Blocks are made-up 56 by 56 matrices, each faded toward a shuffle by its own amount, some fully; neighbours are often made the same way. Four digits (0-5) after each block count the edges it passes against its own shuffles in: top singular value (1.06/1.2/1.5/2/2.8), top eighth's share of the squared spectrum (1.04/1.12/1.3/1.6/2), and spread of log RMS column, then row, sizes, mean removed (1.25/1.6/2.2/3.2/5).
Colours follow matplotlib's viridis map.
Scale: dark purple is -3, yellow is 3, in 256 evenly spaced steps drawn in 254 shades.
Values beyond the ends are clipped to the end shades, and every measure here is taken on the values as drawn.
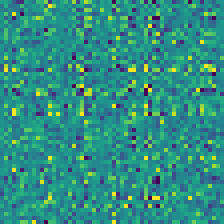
4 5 3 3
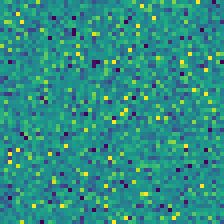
1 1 0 0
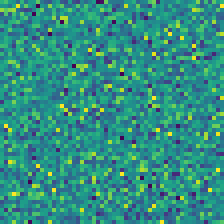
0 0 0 0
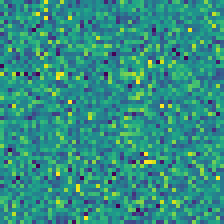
3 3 1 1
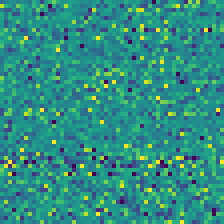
1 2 0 2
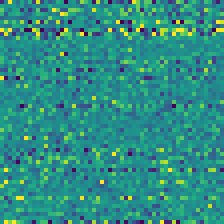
2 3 0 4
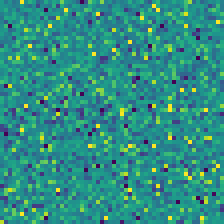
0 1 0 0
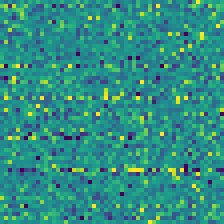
2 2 0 3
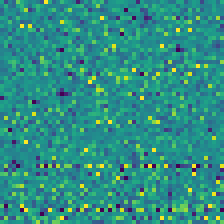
2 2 0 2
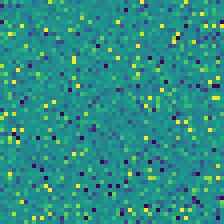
0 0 0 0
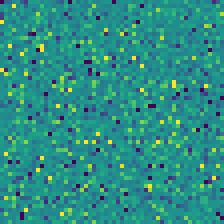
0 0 0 0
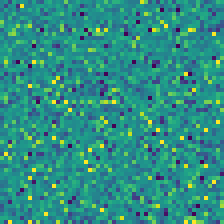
2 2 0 1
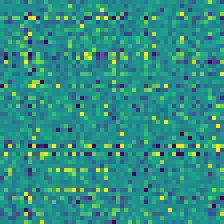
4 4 2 3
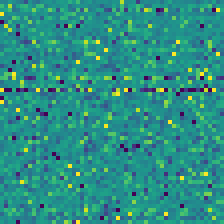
3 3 0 2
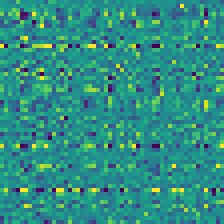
4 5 3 3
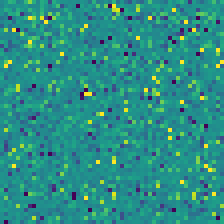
2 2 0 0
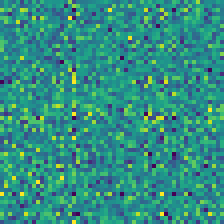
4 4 2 2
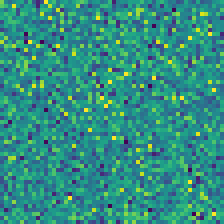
0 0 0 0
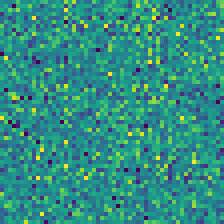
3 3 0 1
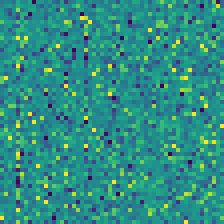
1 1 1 0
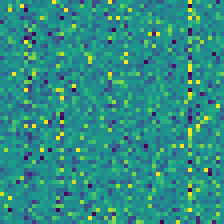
2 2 2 0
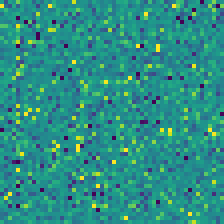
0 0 0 0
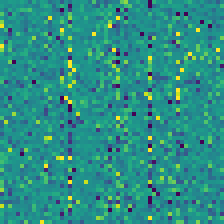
2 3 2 0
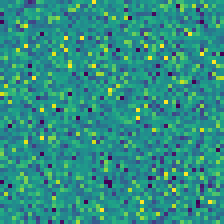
0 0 0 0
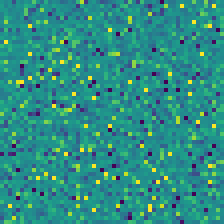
0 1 0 0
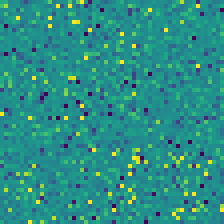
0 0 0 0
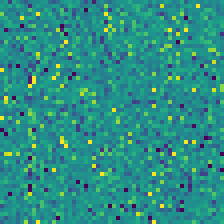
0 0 1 0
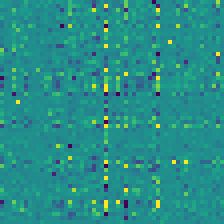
4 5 3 2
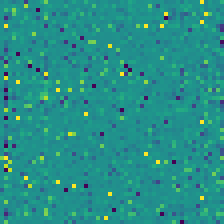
3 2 1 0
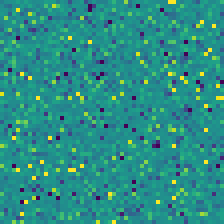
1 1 0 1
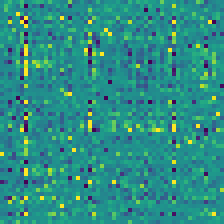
4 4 3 2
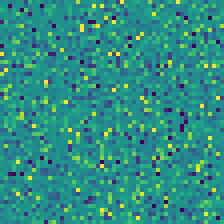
2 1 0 0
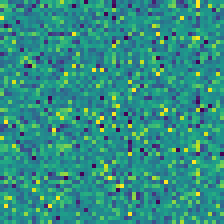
3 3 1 1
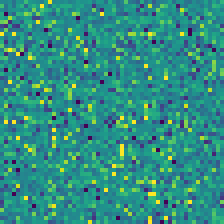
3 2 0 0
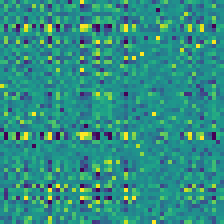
5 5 3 3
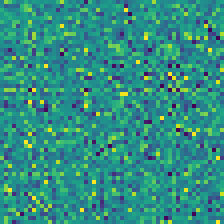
4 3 2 2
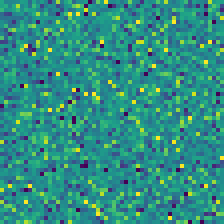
2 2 0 1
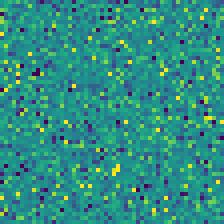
1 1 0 0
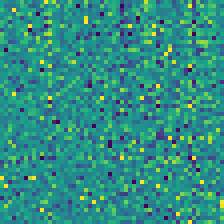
3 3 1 1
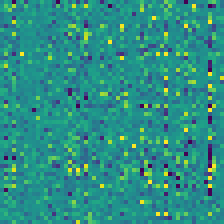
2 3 3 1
